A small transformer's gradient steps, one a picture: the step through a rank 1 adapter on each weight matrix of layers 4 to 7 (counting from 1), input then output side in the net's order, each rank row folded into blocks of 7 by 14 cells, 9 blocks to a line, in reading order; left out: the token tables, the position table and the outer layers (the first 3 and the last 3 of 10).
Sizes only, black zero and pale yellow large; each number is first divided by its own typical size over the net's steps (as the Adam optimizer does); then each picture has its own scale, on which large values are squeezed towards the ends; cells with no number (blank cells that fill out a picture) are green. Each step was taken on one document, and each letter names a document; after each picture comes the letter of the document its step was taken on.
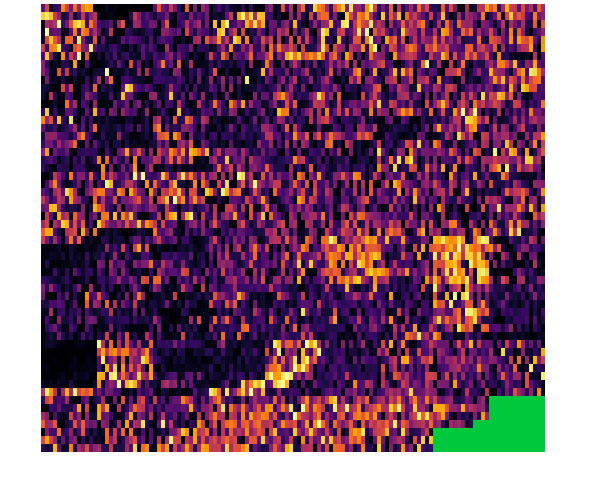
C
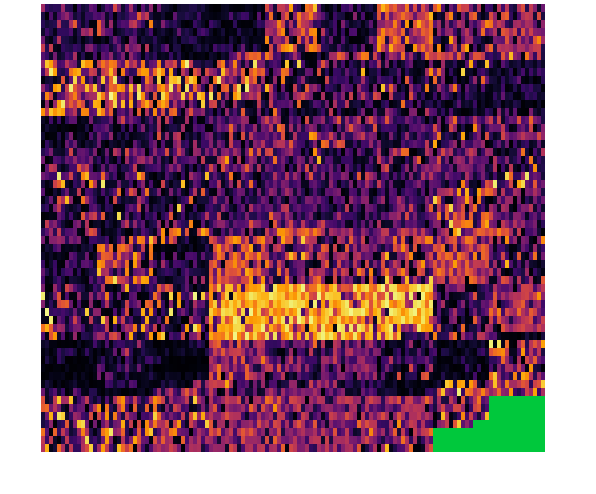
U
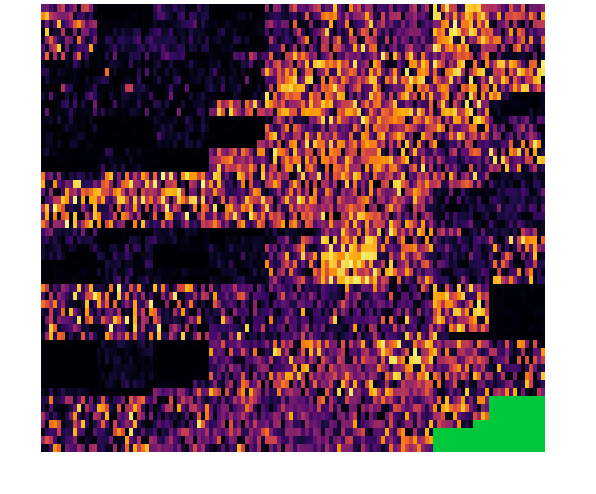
C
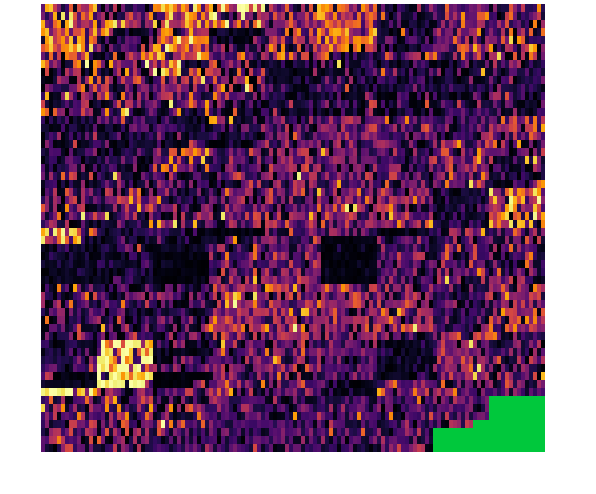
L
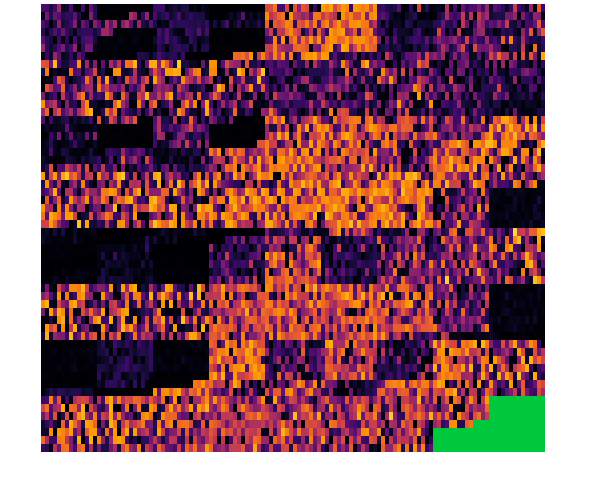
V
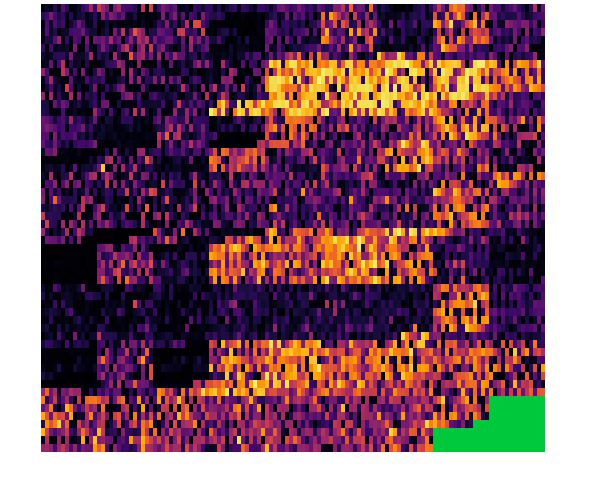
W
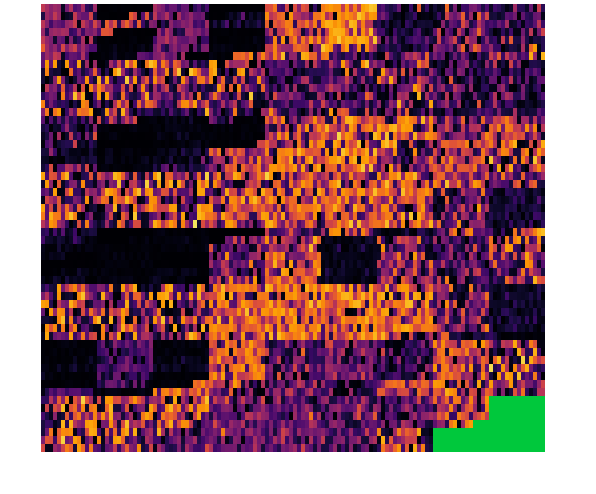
V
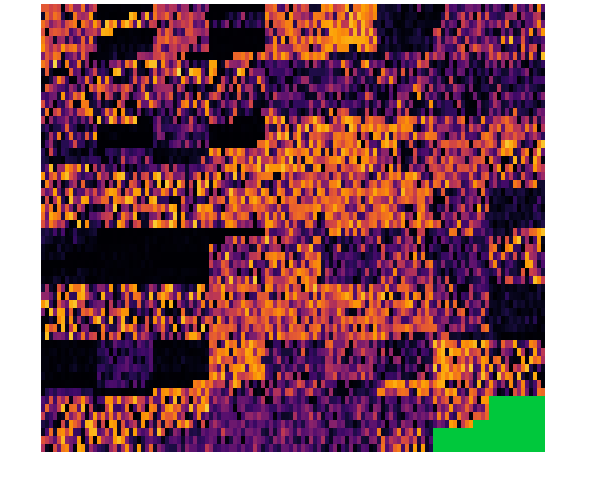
V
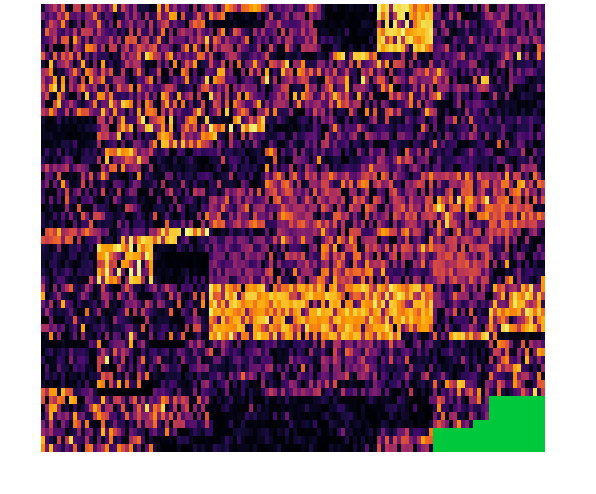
U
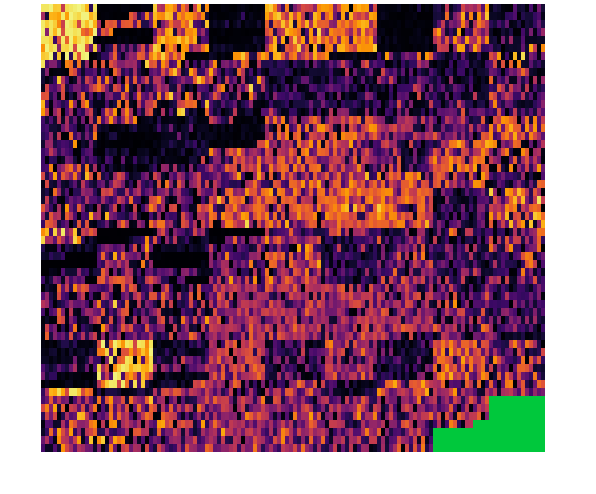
V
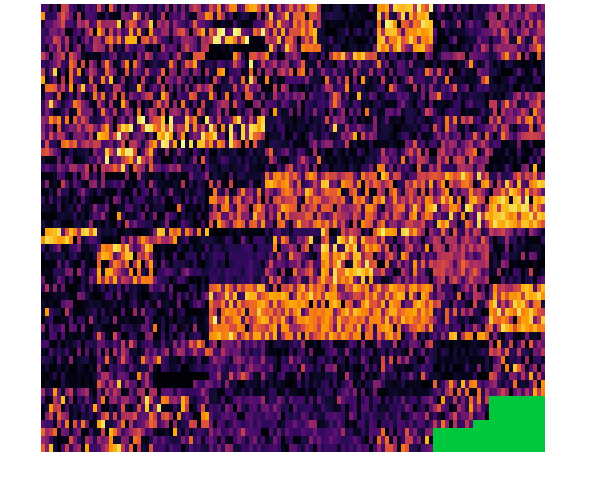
U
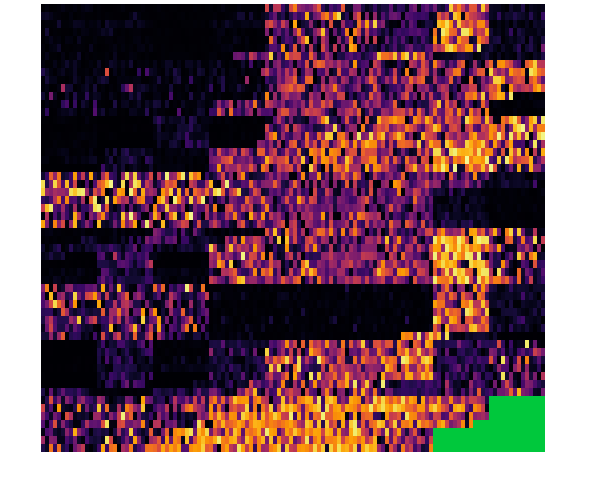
C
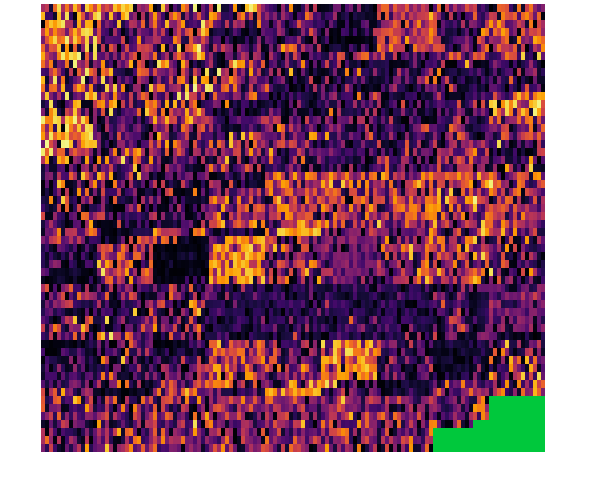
U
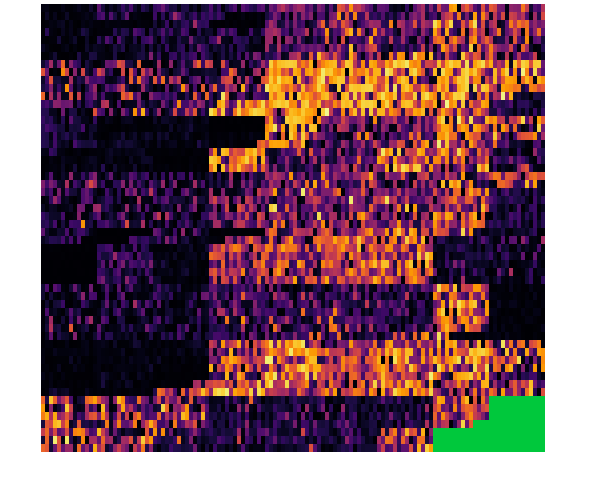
W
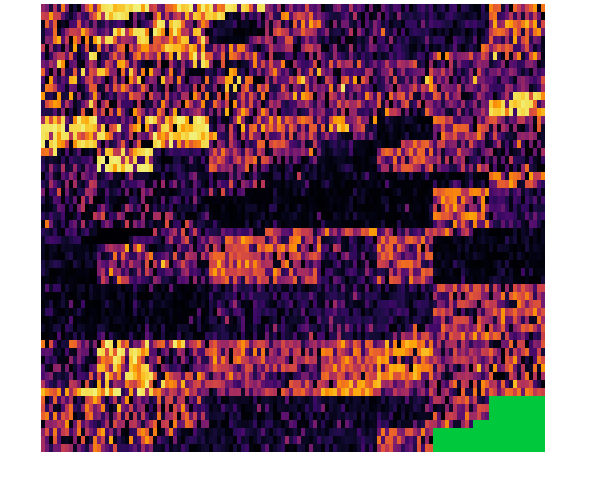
W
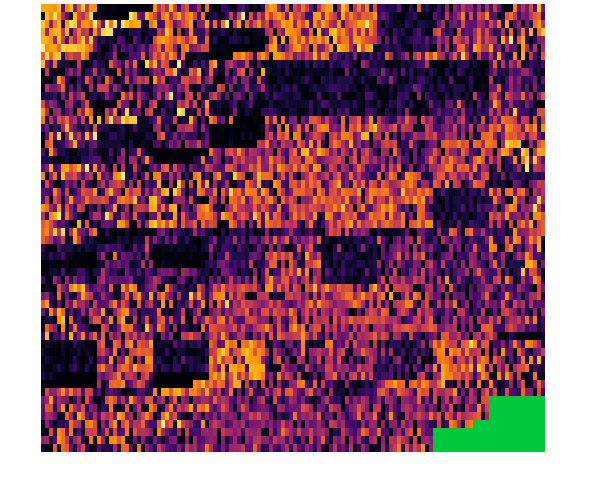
L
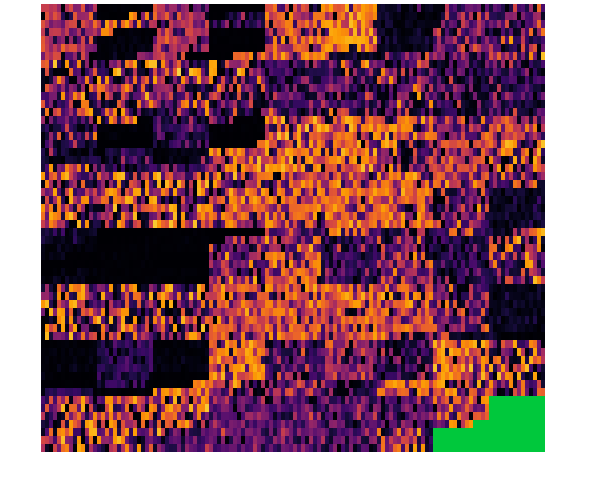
V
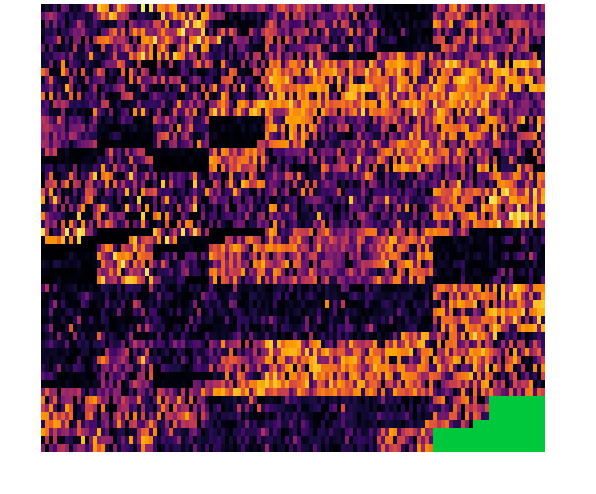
W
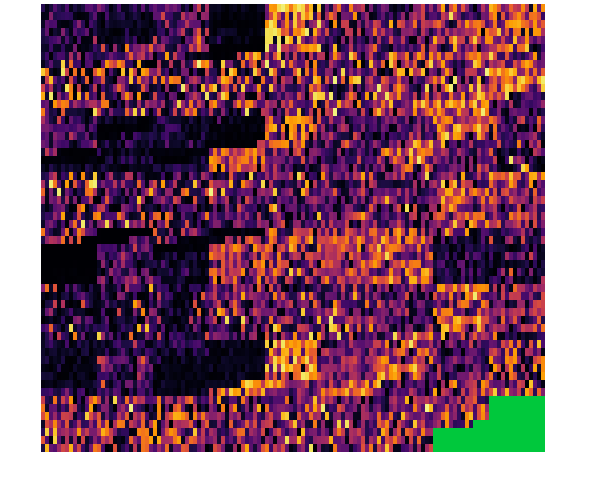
W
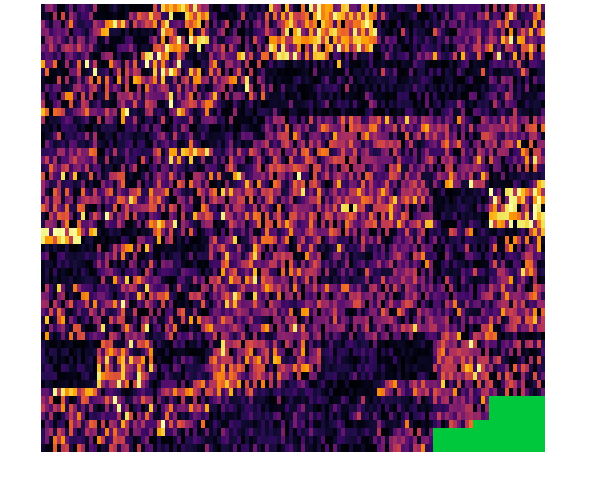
L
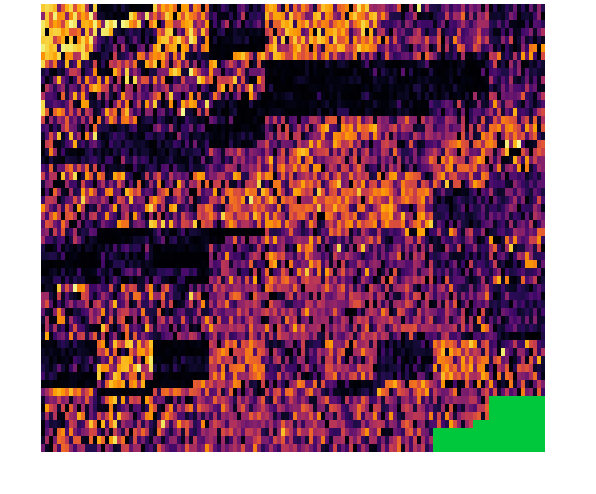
L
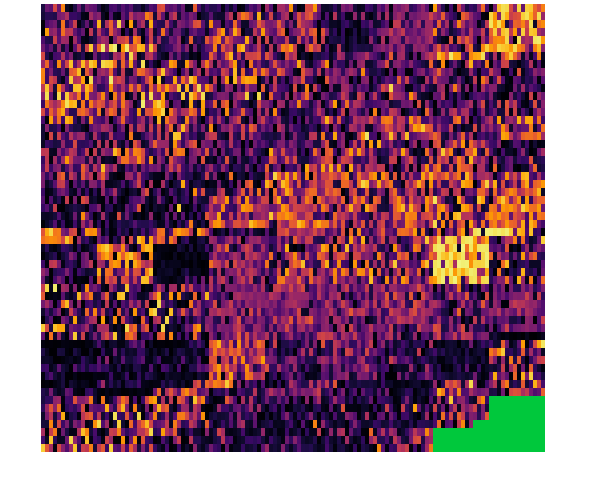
U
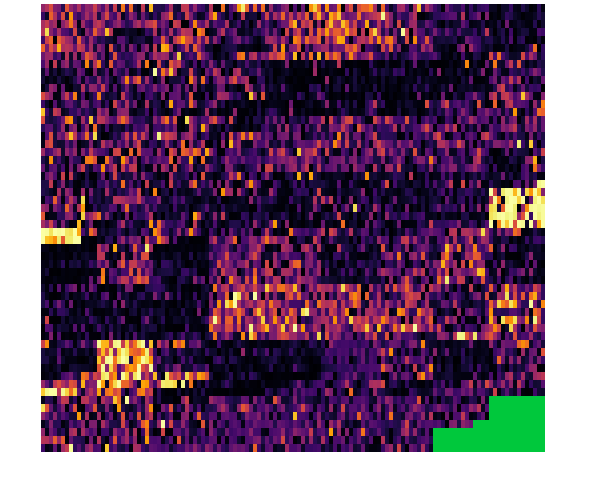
L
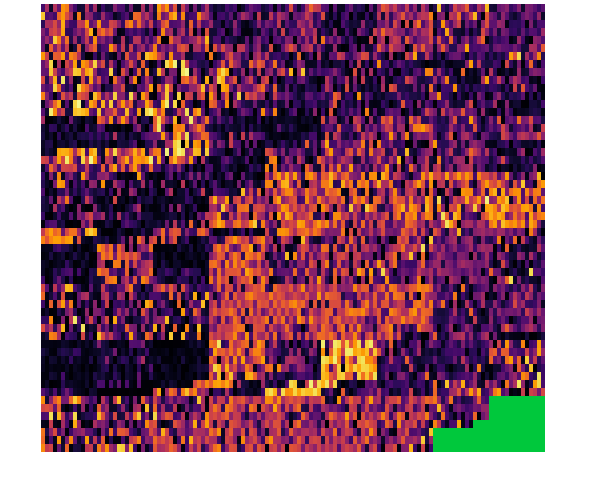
U
